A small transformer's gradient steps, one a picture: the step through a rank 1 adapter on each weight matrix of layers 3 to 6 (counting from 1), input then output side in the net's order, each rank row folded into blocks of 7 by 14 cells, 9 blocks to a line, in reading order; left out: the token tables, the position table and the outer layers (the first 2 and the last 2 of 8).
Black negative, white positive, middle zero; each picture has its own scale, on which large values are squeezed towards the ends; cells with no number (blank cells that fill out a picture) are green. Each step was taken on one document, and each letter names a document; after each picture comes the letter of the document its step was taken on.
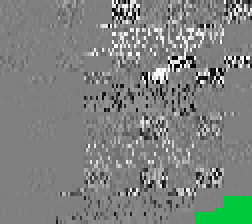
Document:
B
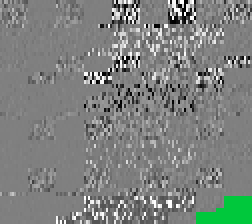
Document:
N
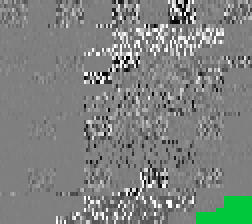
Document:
N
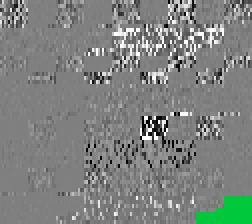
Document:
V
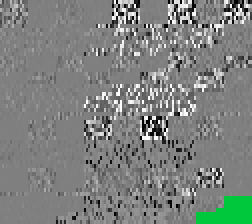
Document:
V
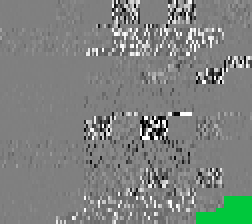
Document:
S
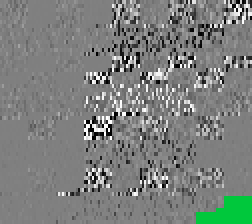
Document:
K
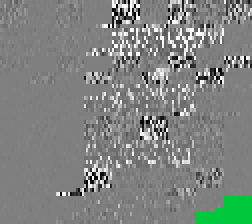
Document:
B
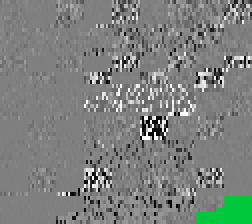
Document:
V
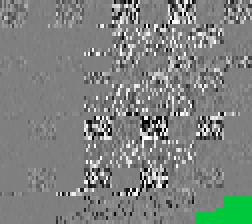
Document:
N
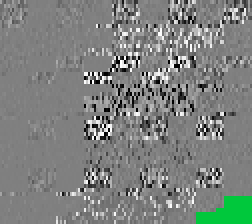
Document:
N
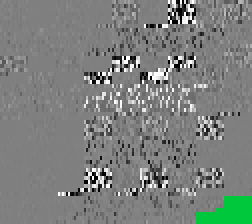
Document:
K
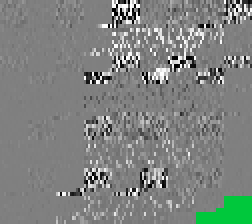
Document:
B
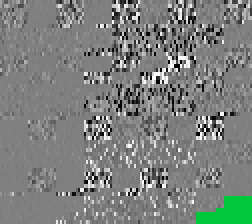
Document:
N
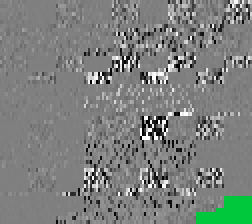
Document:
V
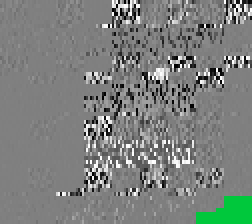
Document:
B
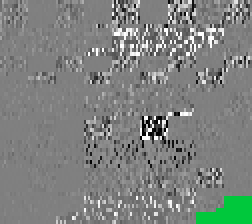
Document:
S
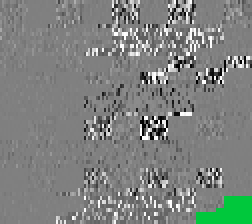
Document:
S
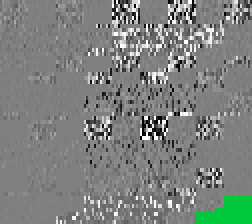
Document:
V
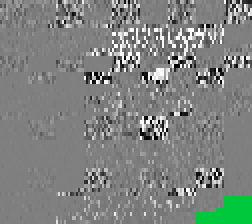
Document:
B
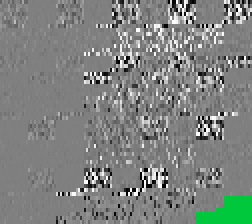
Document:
N
